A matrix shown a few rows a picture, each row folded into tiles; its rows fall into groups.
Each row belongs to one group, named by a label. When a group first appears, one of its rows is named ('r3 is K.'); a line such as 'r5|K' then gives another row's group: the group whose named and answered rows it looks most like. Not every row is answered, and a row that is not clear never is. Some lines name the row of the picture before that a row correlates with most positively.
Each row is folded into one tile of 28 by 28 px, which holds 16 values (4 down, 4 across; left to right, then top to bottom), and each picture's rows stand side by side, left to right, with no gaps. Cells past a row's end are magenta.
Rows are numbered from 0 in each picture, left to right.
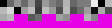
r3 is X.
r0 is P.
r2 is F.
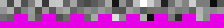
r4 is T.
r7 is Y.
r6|X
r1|X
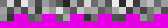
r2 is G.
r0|X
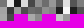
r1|T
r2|F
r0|X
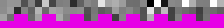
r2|Y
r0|P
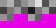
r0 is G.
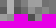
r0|F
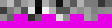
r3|Y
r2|T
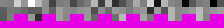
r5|X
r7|Y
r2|Y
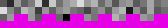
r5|F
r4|P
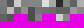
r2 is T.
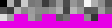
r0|T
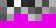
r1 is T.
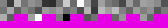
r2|X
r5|P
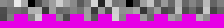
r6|F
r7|F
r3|X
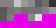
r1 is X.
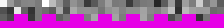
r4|Y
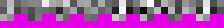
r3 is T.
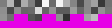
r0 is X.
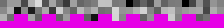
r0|P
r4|Y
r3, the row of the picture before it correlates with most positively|1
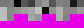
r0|Y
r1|P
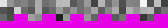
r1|F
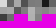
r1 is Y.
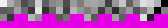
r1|F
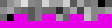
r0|X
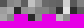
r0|P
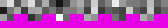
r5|F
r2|T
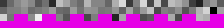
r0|T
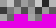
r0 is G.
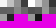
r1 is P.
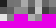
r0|T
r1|F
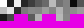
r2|Y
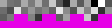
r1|X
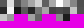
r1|G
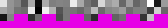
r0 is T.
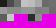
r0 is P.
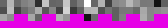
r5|Y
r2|F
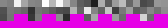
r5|T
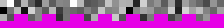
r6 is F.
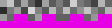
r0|G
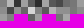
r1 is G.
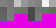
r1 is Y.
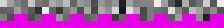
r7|X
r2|G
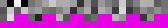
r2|P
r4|F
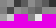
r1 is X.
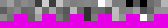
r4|Y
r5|T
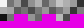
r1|G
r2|P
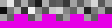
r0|G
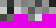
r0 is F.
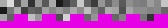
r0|G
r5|X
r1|T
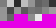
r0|X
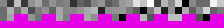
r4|X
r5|G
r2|Y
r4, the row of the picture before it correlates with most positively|0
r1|G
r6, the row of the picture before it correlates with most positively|0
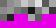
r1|G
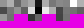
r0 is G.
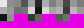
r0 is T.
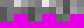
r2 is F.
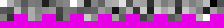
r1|Y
